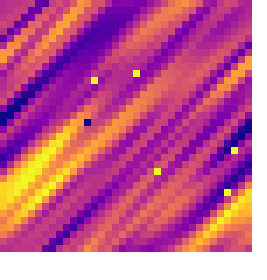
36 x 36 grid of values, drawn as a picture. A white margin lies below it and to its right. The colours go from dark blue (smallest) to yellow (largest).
Lone odd cells: 6, 5 higher and 1 lower than their neighbours. Grain: diagonal, up to the right. Mirror symmetry: none. Ninth with the highest average: bottom left.
